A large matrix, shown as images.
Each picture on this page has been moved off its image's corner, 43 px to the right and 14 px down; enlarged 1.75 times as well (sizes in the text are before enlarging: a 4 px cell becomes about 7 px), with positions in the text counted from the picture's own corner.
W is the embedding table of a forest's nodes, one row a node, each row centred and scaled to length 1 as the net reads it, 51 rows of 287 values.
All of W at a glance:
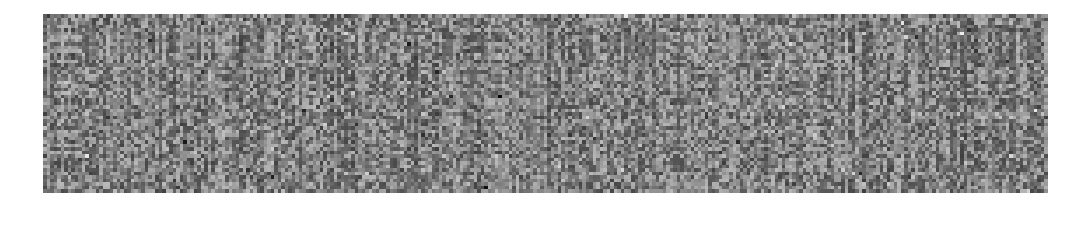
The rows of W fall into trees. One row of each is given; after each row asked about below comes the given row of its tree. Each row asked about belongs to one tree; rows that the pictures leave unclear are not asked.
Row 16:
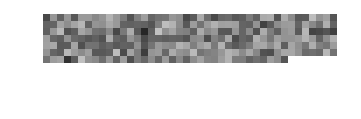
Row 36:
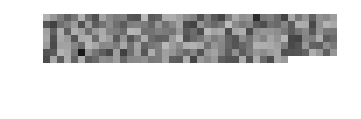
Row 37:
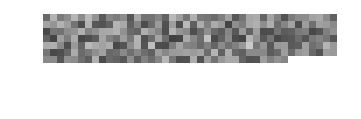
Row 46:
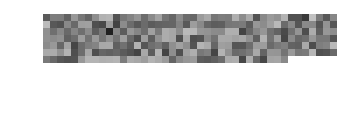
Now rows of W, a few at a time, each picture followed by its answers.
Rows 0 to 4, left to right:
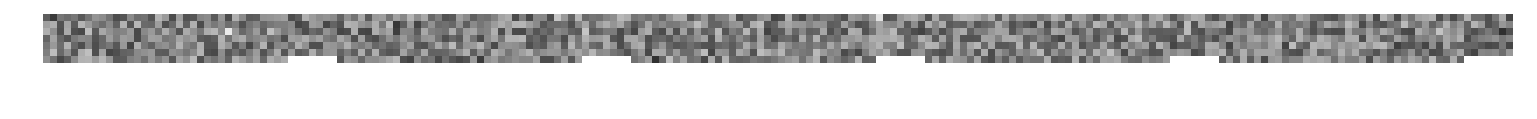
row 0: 46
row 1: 16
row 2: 16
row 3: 37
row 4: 36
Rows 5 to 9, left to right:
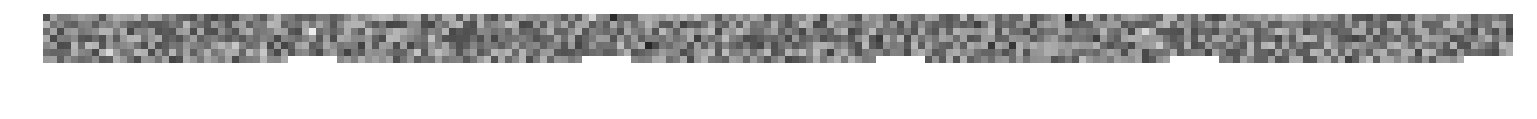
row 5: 37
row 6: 37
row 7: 37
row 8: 36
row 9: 37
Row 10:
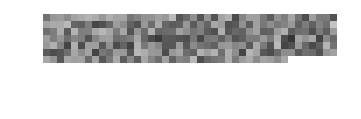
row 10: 37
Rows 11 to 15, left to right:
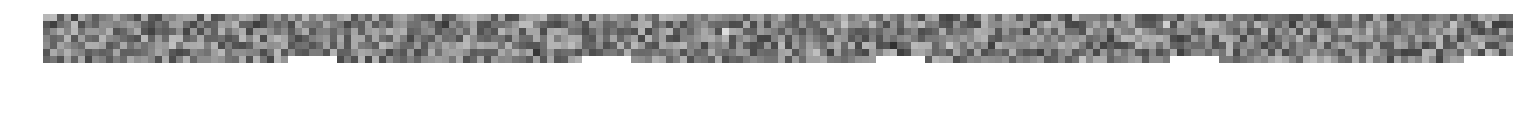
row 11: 36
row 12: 36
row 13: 37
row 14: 36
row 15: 46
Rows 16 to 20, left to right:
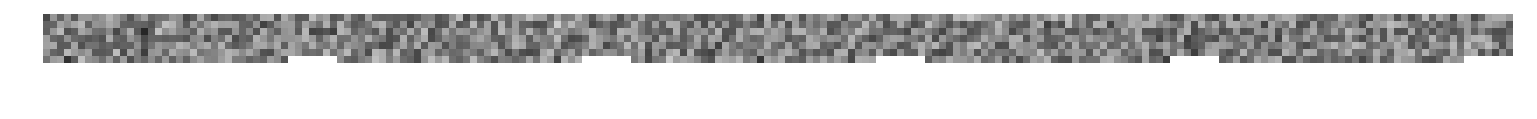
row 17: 46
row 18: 46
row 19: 37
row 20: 16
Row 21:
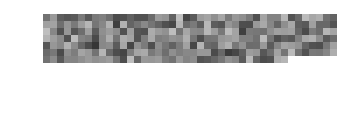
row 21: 46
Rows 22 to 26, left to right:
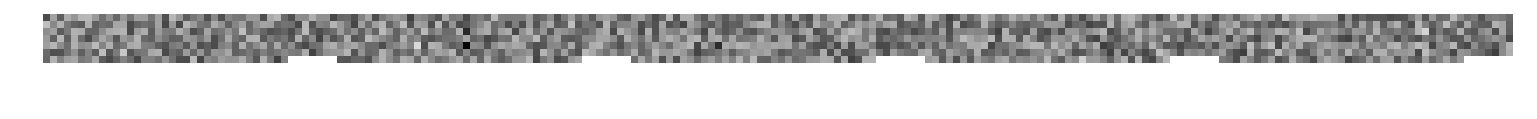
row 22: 37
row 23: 46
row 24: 36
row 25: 36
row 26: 37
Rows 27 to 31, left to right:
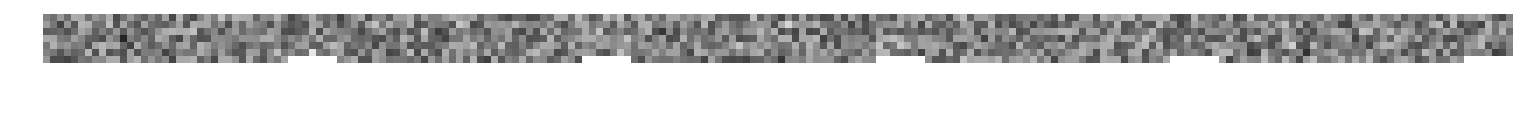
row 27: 46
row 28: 16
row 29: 16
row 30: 46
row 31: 46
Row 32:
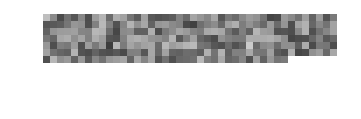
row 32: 36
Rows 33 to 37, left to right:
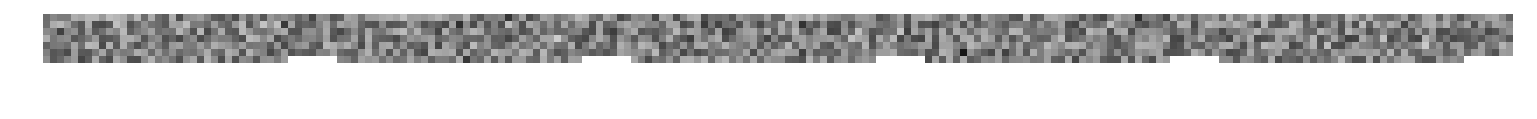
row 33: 37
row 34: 37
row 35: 46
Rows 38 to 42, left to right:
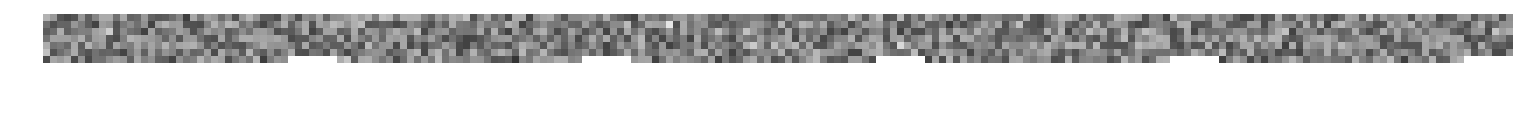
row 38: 36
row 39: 37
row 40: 16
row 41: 36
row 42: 36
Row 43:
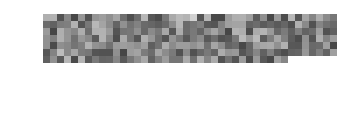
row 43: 36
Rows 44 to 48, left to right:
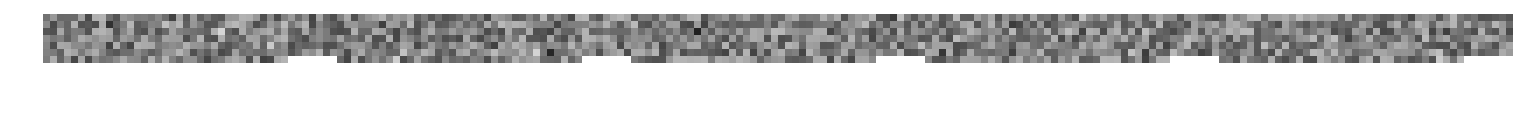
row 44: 36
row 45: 16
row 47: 46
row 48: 37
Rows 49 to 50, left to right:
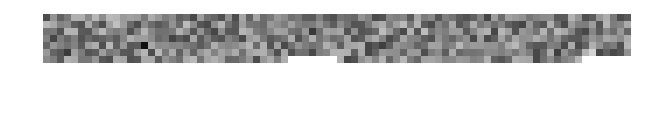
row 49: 37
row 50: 46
